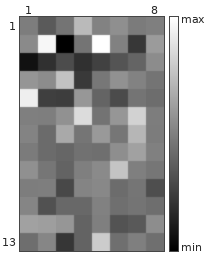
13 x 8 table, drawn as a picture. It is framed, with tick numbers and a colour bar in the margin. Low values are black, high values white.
Average level on the scale: 50%. Odd patch: rougher, in the top left. Calmest part: bottom right. Slope: none.
